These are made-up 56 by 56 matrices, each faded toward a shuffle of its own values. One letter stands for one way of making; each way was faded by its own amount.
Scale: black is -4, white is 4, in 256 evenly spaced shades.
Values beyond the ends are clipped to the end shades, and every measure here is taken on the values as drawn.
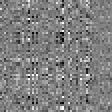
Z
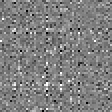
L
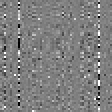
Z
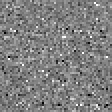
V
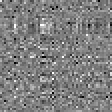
L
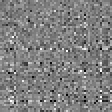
L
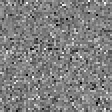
V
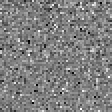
V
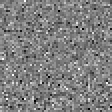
V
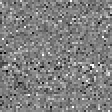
V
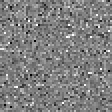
V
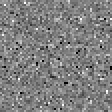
V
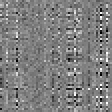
Z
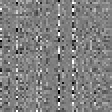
Z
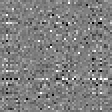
L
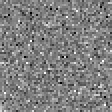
V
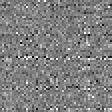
L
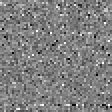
V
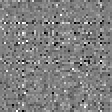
L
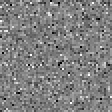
V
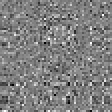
L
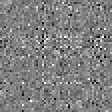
L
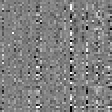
Z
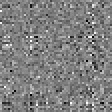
L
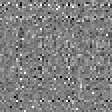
L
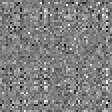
L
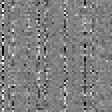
Z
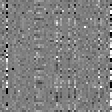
Z
